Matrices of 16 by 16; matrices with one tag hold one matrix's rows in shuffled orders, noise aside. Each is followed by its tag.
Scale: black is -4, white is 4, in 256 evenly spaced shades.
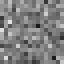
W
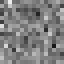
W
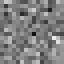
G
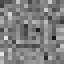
W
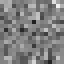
G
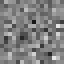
G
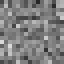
W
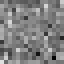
W
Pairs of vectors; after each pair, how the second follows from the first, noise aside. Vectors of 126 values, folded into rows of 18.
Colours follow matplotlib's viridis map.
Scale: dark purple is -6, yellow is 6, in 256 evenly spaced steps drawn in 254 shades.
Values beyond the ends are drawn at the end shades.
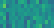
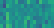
negated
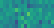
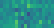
negated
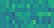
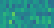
negated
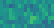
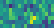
scaled up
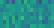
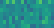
negated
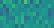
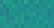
shrunk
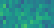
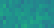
shrunk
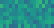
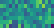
scaled up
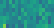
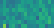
sign-scrambled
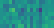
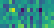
scaled up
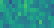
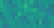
shrunk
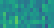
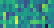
scaled up
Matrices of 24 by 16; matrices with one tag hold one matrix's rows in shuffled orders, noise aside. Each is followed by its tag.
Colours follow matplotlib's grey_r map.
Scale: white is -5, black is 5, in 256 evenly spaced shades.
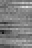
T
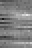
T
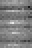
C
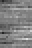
T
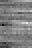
T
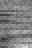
T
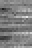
T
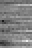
T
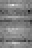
C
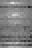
C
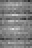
C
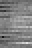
T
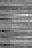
T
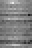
C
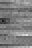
T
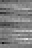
T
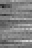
T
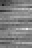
T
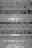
C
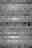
C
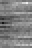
T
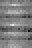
C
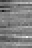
T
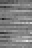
T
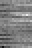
T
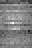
C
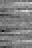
T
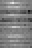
C
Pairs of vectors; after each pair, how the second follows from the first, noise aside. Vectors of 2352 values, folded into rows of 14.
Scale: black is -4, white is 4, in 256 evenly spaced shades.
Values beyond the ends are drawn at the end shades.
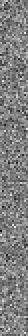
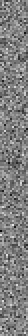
sign-scrambled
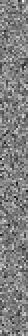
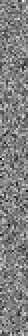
copied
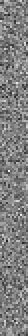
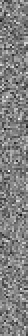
sign-scrambled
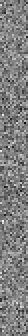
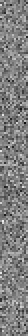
copied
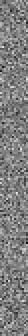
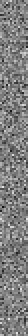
wrapped around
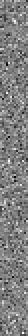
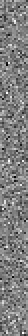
copied
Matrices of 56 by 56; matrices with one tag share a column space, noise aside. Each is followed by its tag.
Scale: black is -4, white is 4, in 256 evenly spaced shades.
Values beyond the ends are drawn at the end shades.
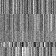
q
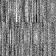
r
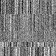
q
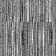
r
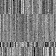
q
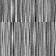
r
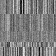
q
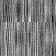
r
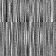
r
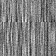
r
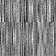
r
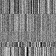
q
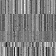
q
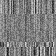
q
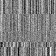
q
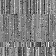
q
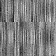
r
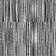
r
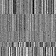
q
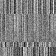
q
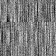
r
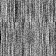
r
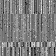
q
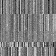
q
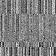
q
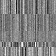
q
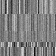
q
